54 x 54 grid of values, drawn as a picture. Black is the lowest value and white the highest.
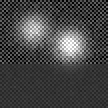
Odd rows or columns: none. Seam: horizontal, 60% of the way down, the bottom part calmer. Ninth with the highest average: centre. Bumps: two. Histogram: skewed, a long tail of high values. Mirror symmetry: none. Average level on the scale: 30%.
